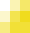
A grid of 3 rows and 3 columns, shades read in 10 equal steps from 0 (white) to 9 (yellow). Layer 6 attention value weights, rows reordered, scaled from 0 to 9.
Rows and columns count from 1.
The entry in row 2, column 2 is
7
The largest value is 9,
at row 2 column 3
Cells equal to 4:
0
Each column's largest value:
5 8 9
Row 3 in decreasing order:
8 8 5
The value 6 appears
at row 1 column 3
